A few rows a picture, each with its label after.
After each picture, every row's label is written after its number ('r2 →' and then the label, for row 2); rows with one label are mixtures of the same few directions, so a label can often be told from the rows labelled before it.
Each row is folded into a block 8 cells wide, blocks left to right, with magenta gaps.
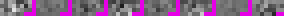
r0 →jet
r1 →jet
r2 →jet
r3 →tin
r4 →jet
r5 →tin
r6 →tin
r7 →tin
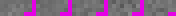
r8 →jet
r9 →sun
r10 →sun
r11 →tin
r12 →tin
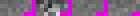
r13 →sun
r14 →tin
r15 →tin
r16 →sun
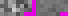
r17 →jet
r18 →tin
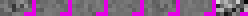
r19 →jet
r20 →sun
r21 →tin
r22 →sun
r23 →jet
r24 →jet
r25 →sun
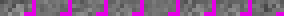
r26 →tin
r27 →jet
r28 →sun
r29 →tin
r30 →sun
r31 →tin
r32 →tin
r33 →jet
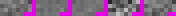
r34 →sun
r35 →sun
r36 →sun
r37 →sun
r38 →sun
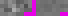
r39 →jet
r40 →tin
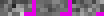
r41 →tin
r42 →jet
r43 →sun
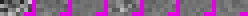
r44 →sun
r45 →sun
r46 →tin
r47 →jet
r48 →sun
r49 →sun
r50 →jet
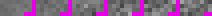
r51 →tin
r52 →sun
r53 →tin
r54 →tin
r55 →sun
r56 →sun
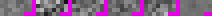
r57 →jet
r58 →sun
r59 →sun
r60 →jet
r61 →tin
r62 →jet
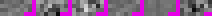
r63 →sun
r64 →tin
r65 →jet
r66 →sun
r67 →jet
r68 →jet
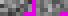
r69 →sun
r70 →jet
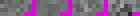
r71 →sun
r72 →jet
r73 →jet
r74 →tin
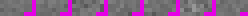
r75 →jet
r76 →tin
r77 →sun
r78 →tin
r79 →sun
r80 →jet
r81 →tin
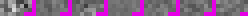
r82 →jet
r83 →jet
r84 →tin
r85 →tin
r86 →tin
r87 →jet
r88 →sun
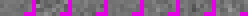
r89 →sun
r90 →sun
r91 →tin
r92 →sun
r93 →jet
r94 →jet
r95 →jet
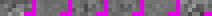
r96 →tin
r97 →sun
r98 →jet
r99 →jet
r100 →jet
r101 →tin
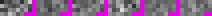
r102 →sun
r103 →jet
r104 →sun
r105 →jet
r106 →tin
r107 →jet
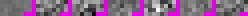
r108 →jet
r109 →sun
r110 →tin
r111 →tin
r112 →jet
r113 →jet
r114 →sun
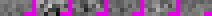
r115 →tin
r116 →tin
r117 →jet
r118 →jet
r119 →jet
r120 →tin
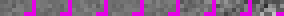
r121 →tin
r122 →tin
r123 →jet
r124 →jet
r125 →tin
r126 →sun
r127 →sun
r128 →tin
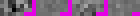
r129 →jet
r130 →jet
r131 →tin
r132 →jet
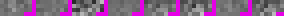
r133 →jet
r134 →sun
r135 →sun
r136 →tin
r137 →tin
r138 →tin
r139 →jet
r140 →tin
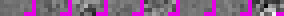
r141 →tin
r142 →jet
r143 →tin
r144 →tin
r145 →sun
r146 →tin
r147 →jet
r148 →tin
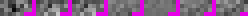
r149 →jet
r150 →tin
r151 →tin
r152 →tin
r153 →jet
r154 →sun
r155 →sun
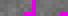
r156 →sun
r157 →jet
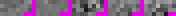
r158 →sun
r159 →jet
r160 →jet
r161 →tin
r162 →tin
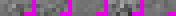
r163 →tin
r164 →sun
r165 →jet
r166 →tin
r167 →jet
